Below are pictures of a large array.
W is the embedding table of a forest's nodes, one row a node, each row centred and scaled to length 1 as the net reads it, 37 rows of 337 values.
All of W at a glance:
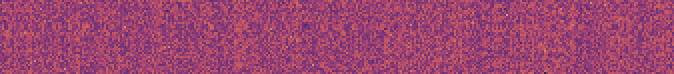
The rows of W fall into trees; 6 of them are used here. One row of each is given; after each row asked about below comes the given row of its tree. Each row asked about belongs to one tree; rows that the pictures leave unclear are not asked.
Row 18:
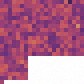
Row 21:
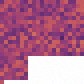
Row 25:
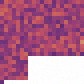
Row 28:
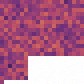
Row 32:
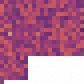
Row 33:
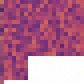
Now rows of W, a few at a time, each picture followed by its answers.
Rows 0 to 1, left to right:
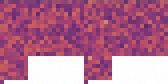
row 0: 28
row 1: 25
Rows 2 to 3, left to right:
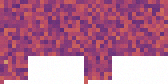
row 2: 33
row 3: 33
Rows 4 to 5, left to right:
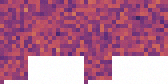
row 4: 21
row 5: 25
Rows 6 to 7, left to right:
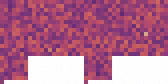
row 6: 18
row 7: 28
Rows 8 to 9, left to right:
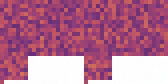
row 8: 33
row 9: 33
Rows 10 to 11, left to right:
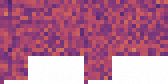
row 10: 18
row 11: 28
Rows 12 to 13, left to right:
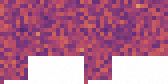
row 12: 32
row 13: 32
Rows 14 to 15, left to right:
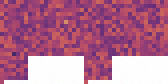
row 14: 32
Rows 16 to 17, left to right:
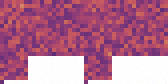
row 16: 25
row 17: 25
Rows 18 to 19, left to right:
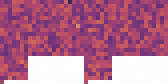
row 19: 33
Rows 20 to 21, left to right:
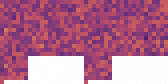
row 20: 33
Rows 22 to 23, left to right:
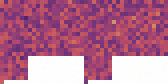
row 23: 21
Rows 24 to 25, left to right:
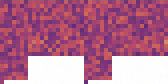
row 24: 18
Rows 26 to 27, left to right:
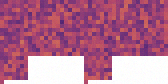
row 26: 21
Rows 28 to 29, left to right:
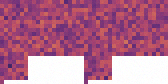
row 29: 18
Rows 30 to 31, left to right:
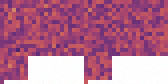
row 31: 33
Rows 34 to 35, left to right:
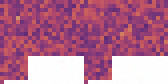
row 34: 28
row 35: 25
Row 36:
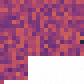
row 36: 18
